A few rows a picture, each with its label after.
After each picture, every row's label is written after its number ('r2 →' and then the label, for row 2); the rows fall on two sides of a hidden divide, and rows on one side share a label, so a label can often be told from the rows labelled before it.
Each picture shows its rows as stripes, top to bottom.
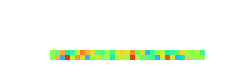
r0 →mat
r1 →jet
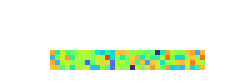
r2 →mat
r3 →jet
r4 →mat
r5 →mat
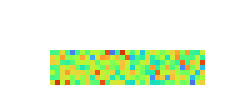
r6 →mat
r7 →mat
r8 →mat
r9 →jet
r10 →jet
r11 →mat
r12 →mat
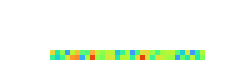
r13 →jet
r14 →jet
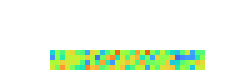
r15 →jet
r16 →jet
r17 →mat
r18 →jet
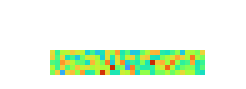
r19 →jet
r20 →mat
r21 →jet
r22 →jet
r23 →mat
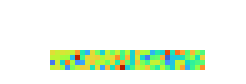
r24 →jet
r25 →jet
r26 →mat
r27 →mat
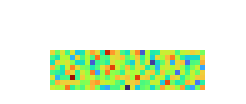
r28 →jet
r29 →jet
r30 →mat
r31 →jet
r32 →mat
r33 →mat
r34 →jet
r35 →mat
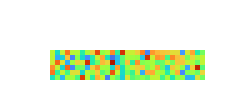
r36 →jet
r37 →mat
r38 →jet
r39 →mat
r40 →jet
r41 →mat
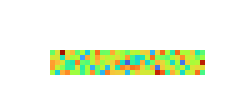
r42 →jet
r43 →mat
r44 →jet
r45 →mat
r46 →jet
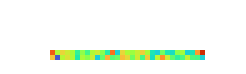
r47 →mat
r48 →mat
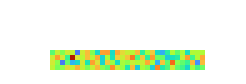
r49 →mat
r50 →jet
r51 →mat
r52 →jet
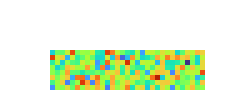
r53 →jet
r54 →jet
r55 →mat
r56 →mat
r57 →jet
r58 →jet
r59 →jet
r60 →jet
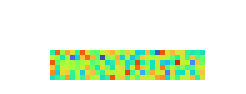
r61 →mat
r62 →mat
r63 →mat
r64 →mat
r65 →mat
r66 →jet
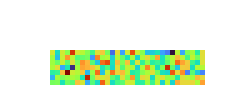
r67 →mat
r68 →mat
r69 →mat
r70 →mat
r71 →jet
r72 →mat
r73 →mat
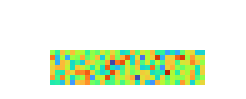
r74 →jet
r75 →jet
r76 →mat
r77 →jet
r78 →jet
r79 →mat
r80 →mat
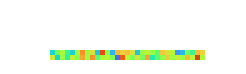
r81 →mat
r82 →mat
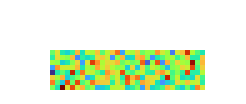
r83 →jet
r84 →mat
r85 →jet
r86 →jet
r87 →jet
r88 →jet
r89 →mat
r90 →jet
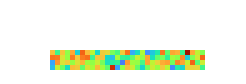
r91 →mat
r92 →mat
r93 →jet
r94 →jet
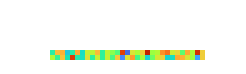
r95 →jet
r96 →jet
